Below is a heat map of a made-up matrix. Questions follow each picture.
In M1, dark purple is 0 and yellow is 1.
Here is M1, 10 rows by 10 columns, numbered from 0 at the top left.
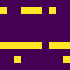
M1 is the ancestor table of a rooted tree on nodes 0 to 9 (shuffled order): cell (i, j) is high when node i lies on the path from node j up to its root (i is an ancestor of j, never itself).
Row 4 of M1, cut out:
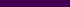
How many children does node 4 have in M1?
0
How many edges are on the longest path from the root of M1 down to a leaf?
2
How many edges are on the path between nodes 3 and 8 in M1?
3
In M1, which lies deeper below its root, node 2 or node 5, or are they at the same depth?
the same depth
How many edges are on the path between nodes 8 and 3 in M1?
3
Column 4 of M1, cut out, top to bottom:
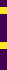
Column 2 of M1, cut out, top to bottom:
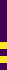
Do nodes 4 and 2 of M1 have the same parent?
no
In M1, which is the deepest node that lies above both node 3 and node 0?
1
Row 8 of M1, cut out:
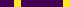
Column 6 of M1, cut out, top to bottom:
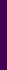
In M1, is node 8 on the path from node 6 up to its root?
no
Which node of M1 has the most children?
1
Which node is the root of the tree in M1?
6
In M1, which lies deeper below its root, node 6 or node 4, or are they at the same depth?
node 4
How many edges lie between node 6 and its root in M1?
0
